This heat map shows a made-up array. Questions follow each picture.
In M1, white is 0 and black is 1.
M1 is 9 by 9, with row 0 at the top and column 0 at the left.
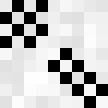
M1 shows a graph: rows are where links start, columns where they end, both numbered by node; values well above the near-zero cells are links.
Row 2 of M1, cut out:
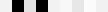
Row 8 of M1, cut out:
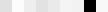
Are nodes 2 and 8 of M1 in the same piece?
no
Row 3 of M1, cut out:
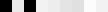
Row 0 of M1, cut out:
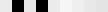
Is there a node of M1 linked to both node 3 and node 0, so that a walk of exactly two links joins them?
no
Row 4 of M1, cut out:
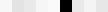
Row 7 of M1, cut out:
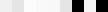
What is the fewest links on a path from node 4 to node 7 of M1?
3
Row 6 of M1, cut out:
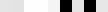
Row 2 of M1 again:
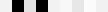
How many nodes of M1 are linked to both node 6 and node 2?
0
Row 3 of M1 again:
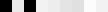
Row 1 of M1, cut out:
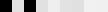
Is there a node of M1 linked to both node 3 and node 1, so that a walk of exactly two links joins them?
yes
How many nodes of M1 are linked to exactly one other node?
2
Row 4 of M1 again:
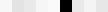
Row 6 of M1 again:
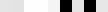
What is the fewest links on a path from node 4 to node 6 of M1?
2
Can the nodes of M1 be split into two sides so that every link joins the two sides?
yes
